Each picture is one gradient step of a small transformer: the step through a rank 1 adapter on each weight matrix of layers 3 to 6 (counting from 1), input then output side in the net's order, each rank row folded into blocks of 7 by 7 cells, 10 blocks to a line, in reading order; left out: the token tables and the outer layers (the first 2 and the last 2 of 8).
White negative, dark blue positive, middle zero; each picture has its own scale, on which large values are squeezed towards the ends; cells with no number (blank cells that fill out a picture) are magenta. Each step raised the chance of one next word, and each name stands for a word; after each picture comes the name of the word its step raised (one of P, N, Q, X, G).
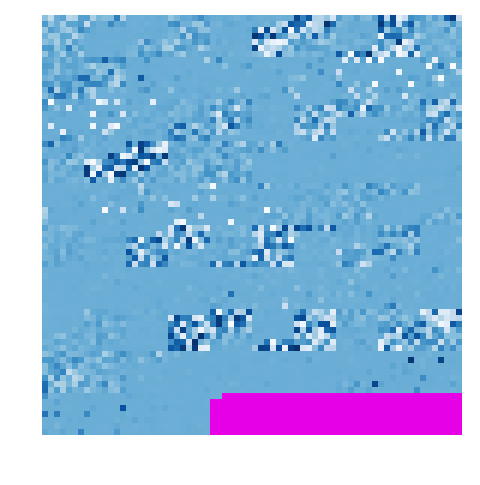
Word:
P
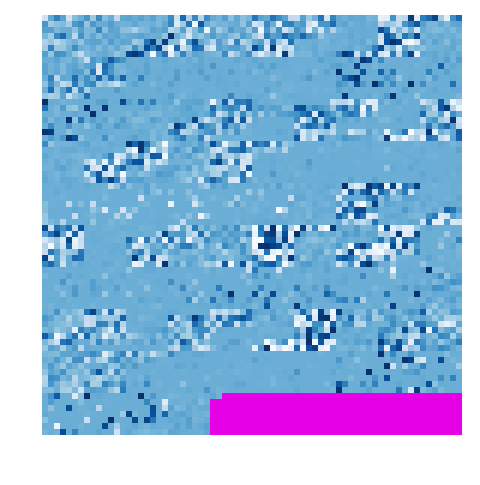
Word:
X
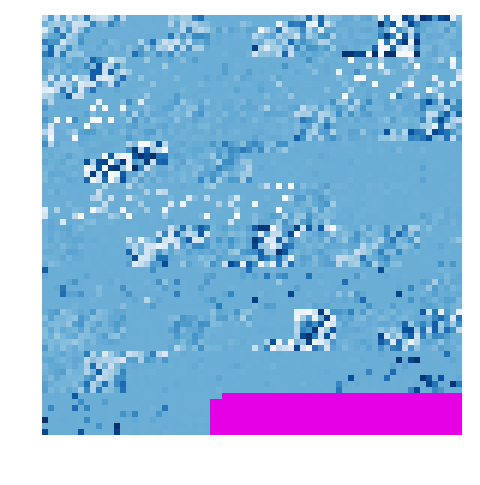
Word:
P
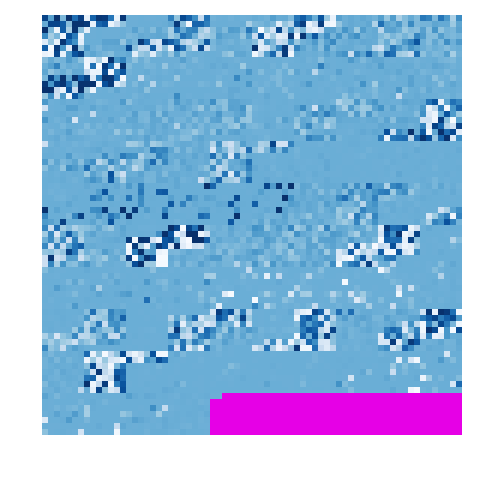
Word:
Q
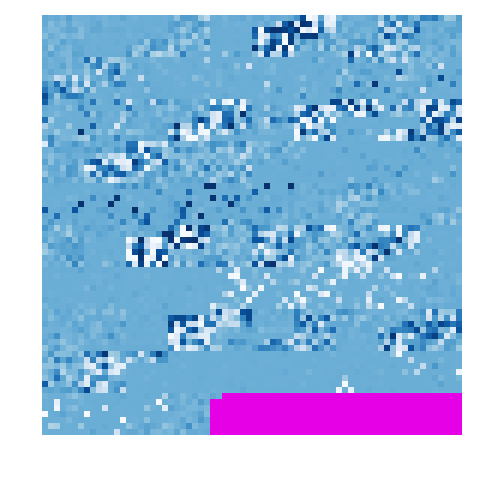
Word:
Q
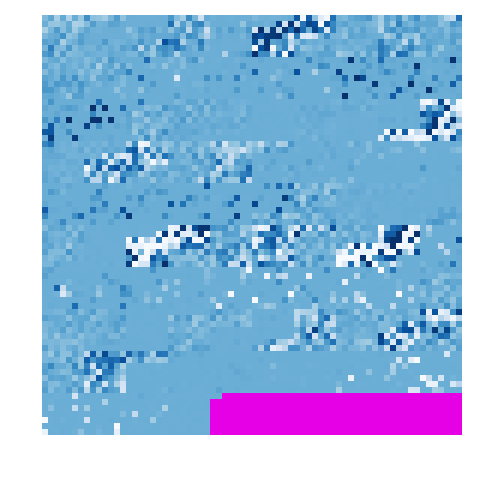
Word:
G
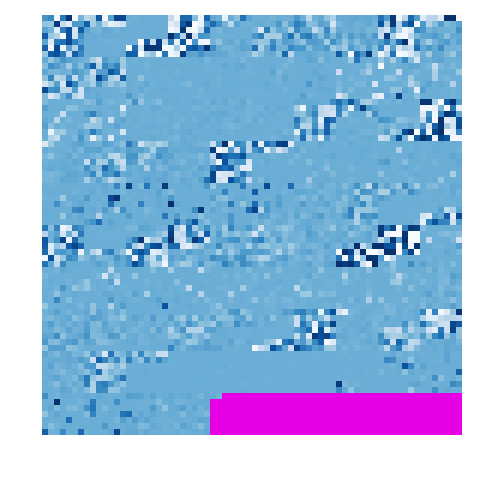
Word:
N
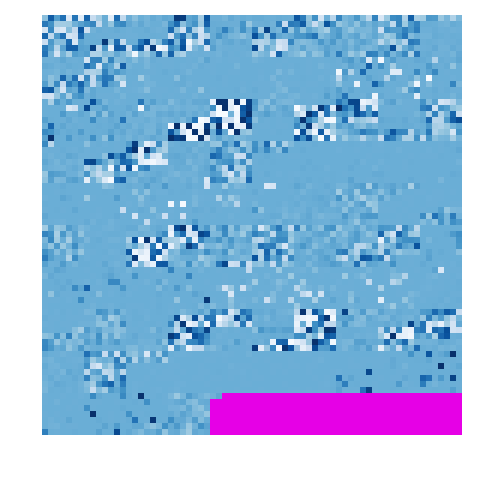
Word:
P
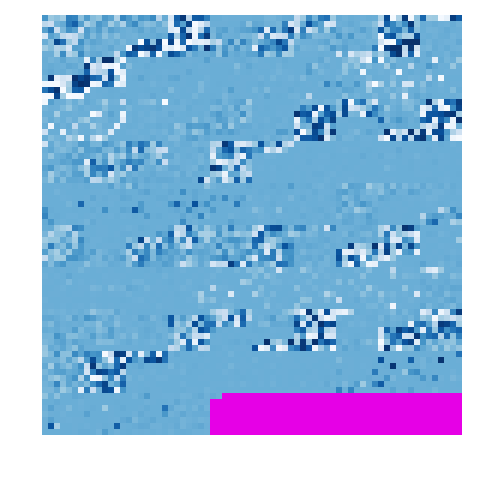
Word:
N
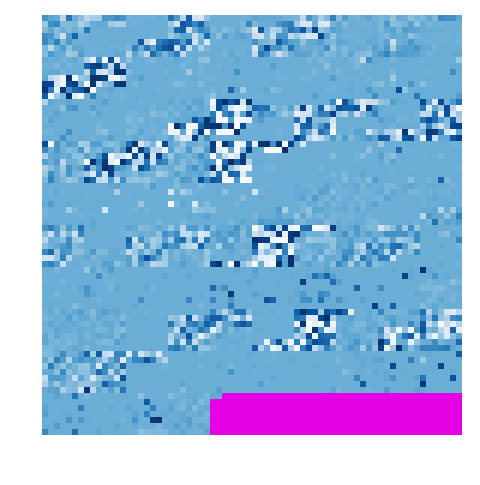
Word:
X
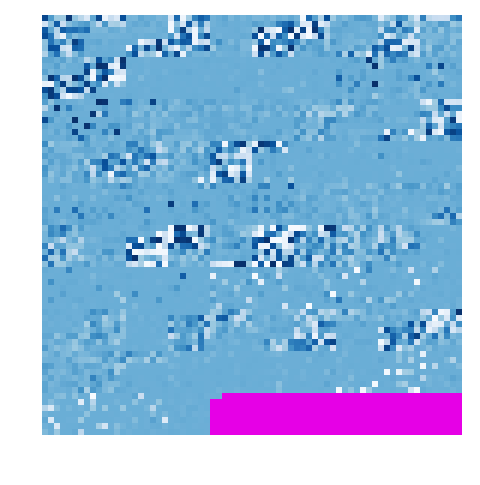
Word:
G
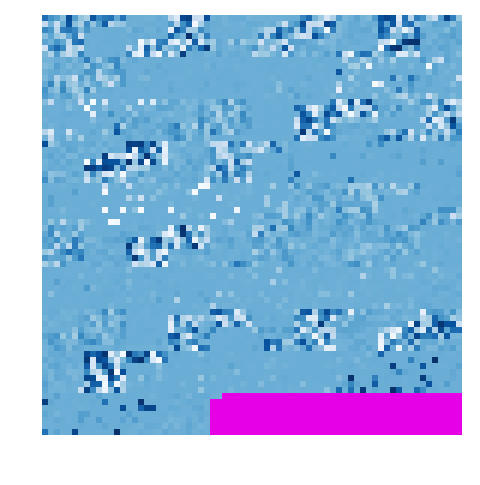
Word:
P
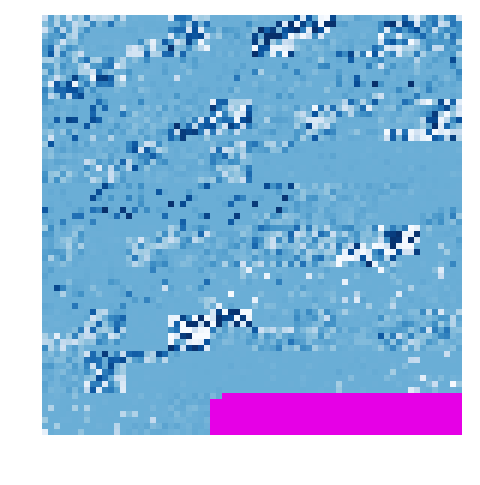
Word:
G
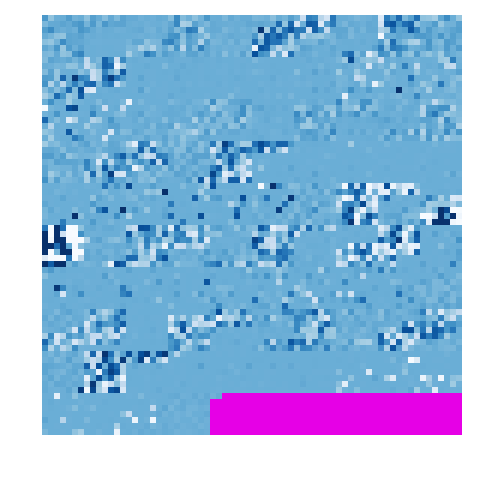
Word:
G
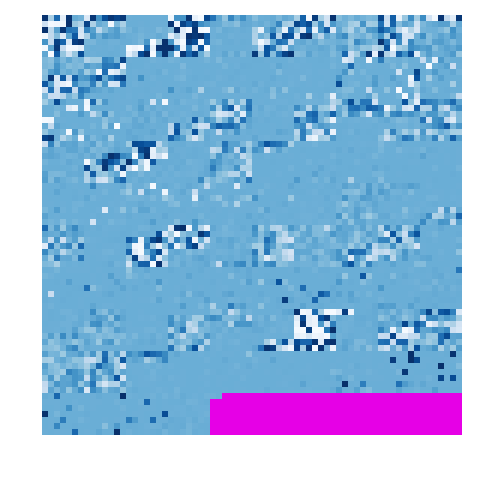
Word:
P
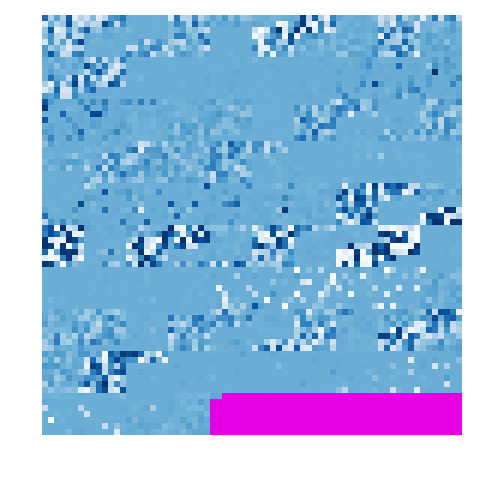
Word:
Q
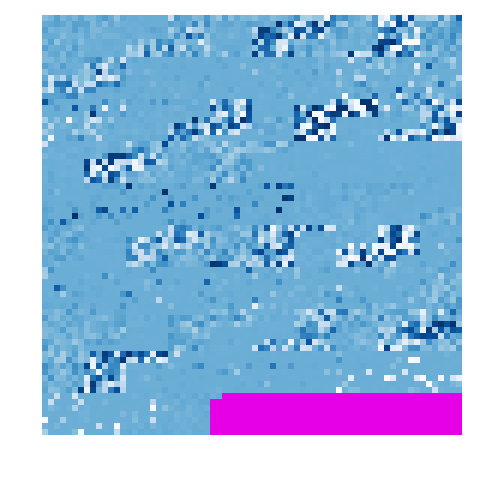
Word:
G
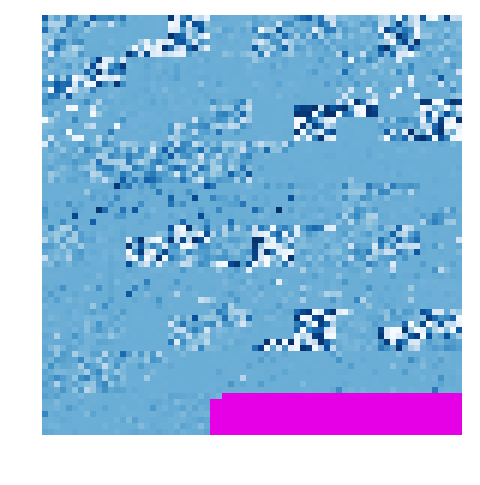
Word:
N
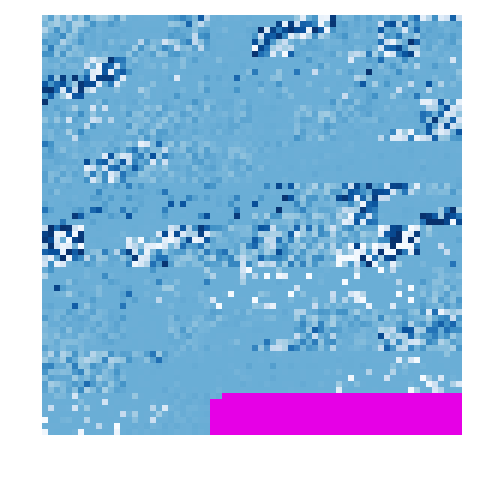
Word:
G
